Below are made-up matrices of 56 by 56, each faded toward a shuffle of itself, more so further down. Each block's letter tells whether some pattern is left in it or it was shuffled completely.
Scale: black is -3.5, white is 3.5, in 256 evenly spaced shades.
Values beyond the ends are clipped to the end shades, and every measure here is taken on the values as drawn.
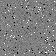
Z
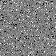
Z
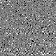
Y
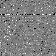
Y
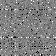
Y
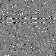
Y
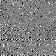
Y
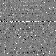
Y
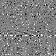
Y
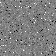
Z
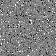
Z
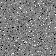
Z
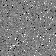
Z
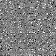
Y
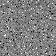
Z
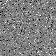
Z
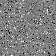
Z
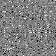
Y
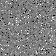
Z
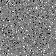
Z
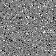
Y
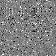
Y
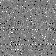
Y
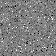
Z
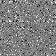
Y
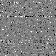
Y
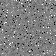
Z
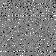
Y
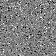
Z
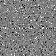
Y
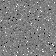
Z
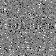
Y
